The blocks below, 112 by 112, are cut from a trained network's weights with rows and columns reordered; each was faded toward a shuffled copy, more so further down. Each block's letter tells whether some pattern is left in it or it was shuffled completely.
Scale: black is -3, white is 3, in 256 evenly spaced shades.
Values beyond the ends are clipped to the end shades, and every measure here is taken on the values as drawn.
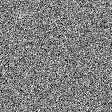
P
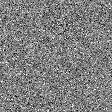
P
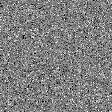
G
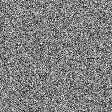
G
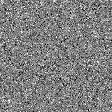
G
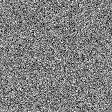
P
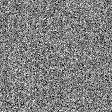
G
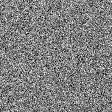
P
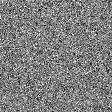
P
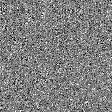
G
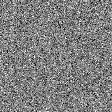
G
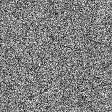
G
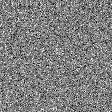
G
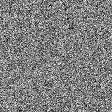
G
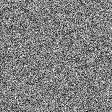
P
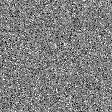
G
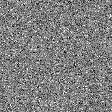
G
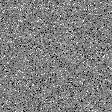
P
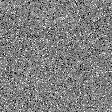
G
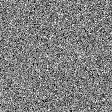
P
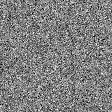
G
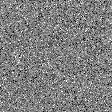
P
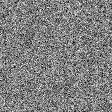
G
